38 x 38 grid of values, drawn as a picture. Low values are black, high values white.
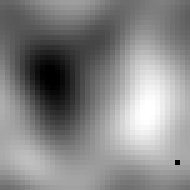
Stripes: none. Lone odd cells: 1, lower than its neighbours. Ninth with the lowest average: middle left. Average level on the scale: 50%. Ninth with the highest average: middle right.
